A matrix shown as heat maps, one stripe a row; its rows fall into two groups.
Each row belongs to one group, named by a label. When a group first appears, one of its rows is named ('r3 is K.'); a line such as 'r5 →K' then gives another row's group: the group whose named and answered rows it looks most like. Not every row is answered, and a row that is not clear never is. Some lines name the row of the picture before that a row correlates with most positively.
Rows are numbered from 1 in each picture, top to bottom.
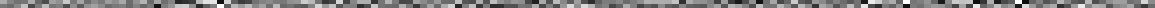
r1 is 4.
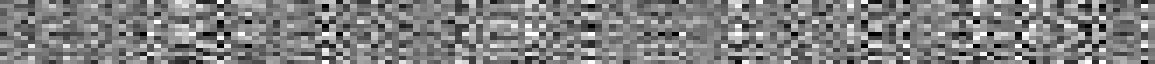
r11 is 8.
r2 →8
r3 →8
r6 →4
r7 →8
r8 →8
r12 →4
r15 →4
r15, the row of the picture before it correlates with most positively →1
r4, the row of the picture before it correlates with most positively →2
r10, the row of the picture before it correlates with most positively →2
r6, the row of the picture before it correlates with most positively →1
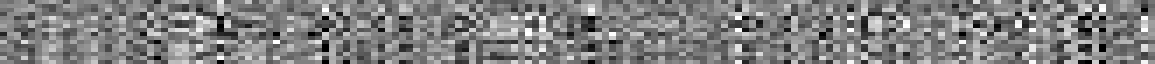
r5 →8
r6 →4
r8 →8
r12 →8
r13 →8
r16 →8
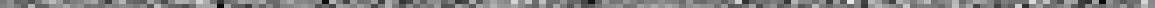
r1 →8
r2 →4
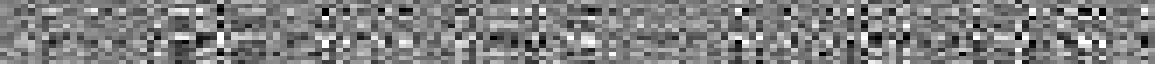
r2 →4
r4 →8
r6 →4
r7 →4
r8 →4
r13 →4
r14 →4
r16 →4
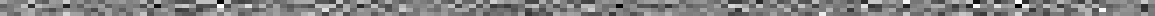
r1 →4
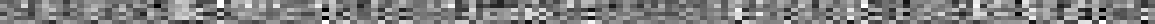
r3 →8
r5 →8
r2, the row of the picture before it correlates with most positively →2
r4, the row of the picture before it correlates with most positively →2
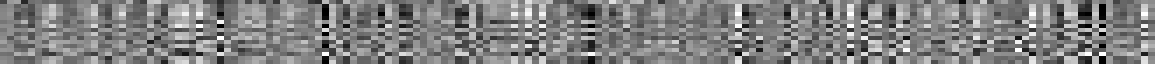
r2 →8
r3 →8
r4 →8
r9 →8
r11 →4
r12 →8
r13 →4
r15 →8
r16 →8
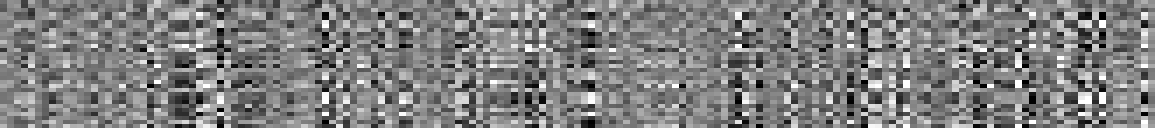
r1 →4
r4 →8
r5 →8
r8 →4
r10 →8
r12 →8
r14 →4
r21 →4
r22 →4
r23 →8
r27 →4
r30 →4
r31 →8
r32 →4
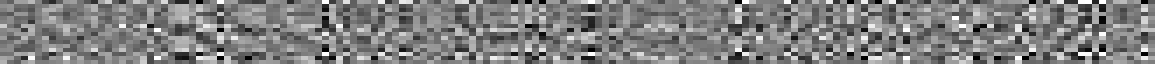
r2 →8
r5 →8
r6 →8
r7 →4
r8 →4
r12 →8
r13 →8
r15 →4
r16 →4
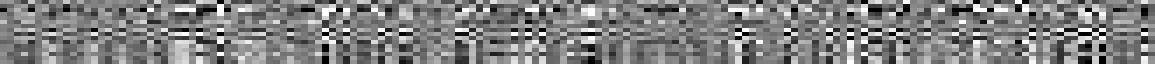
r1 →4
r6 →4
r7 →8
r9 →8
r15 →8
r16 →8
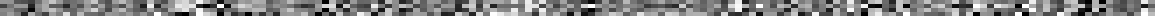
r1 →8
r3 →8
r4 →4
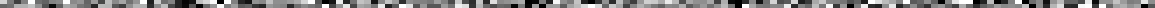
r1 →4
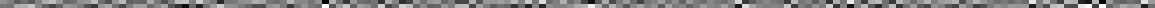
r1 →8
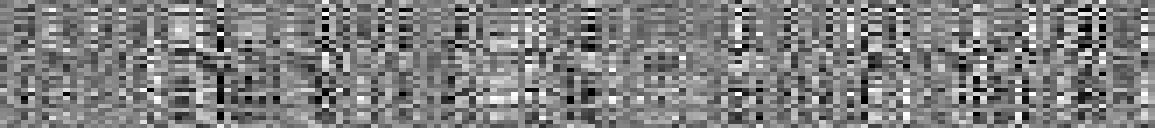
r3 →8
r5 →8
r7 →8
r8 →8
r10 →8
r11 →4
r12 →8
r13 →4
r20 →4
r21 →4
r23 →4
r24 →8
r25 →4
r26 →4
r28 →8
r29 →4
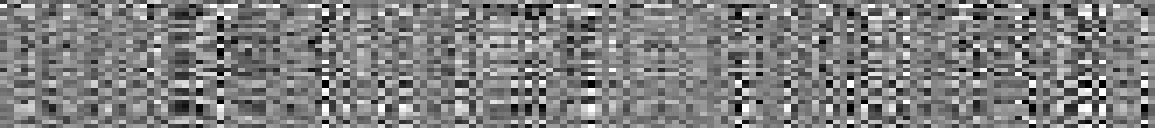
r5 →4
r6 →8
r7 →4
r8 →8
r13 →4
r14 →4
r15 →4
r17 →4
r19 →4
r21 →8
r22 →8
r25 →8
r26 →4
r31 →8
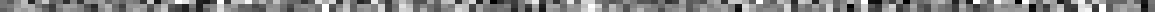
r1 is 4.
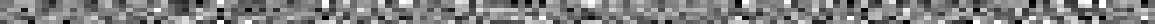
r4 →4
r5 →8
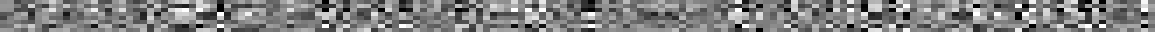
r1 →8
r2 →4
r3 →8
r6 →8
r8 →4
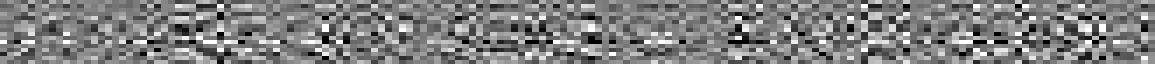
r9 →4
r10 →8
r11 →4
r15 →8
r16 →4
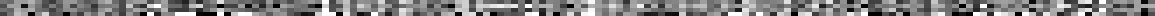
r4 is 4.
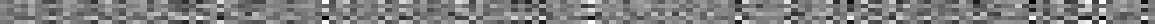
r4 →4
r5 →8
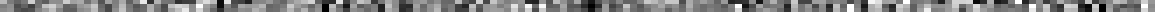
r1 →4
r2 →8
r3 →8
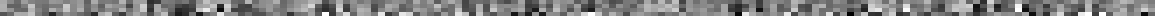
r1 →4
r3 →4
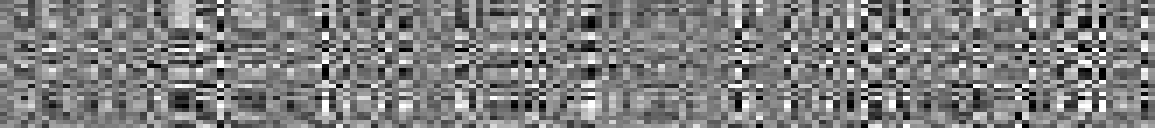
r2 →8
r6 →8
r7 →8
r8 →4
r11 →8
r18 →8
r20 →8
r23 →4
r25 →4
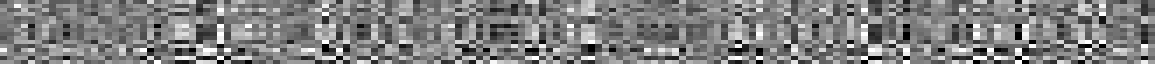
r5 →8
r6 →8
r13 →4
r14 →4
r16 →4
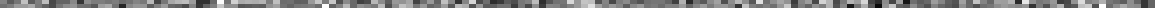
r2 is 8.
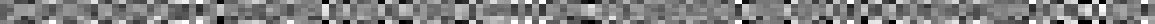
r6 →8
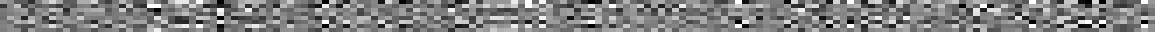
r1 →8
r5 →4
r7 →8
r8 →4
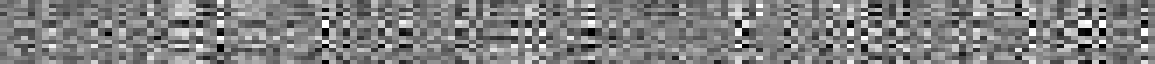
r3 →8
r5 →8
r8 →8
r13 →4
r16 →8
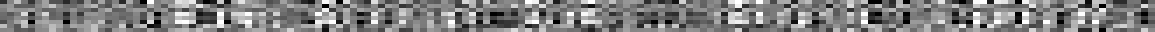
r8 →8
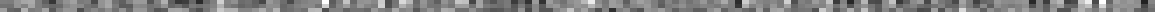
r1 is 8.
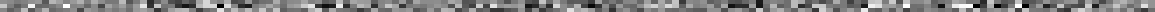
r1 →4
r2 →4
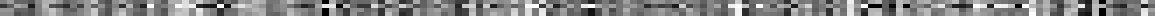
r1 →8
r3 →8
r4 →8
